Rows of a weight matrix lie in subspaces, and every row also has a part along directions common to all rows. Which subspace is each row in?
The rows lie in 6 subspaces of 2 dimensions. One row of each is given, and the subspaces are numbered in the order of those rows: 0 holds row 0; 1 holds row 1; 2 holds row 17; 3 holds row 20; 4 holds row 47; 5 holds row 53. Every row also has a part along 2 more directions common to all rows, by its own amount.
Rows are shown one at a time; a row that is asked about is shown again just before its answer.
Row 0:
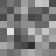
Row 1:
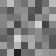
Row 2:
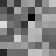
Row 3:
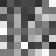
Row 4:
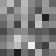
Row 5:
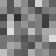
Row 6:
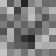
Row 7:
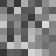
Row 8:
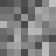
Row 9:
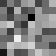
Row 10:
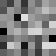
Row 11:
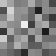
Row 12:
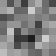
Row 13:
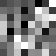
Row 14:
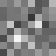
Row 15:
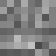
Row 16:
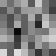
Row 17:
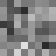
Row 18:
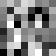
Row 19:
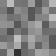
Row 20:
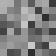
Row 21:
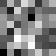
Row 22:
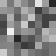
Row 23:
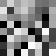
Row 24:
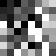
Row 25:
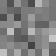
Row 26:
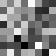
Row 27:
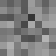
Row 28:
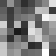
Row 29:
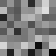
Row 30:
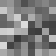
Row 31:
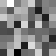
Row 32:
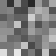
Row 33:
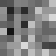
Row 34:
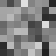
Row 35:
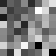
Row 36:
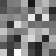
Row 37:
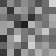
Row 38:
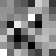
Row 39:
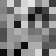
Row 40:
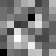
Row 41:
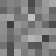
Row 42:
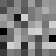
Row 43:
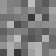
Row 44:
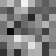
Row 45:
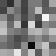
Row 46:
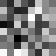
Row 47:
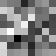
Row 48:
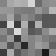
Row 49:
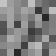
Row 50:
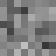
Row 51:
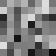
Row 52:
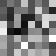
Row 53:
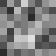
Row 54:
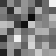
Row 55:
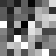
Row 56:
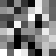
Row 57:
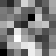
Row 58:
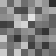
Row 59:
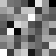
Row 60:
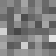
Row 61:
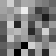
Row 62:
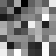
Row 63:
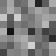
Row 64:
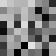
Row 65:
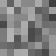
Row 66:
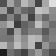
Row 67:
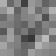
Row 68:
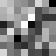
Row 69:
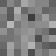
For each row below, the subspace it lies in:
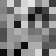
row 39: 0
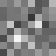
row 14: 1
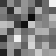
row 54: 2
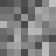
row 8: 4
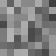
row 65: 1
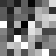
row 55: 3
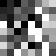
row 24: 0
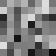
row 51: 3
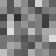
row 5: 0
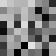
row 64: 4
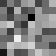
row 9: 5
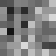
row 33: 2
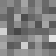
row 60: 4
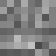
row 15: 3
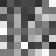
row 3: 4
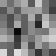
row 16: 4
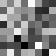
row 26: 3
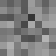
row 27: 5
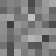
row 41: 5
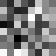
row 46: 2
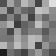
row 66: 3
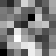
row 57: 1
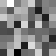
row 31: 1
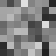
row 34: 1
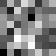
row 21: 5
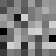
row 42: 4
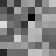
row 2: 0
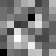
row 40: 1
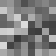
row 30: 4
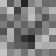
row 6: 5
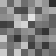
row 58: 2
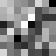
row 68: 1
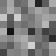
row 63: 0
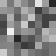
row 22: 0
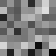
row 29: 3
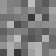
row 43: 5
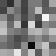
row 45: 3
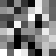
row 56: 2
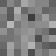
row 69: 5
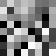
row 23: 2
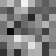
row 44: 4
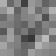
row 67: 5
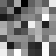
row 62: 1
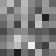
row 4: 3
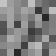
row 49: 5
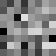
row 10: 4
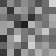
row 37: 2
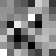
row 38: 1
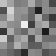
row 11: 2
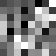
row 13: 0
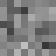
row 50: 2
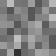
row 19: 1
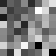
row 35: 3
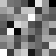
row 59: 3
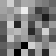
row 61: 2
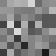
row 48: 3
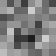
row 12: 5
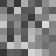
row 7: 1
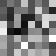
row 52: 4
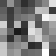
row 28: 1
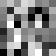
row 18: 0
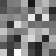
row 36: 5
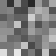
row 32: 0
